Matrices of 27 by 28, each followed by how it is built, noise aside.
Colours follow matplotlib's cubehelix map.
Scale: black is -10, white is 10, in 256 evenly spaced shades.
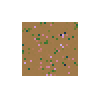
sparse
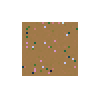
sparse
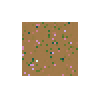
sparse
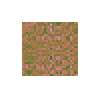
low rank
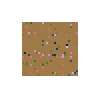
sparse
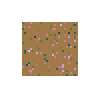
sparse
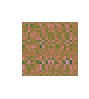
low rank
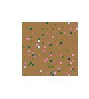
sparse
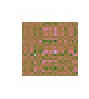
low rank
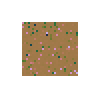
sparse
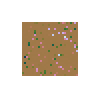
sparse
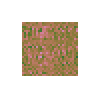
low rank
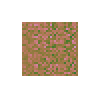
low rank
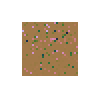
sparse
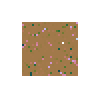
sparse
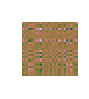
low rank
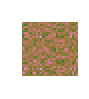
low rank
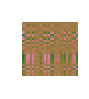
low rank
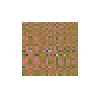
low rank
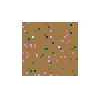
sparse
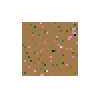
sparse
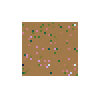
sparse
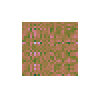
low rank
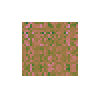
low rank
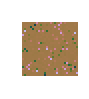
sparse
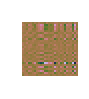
low rank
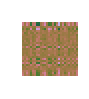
low rank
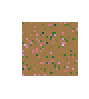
sparse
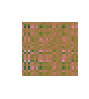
low rank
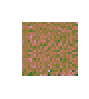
low rank
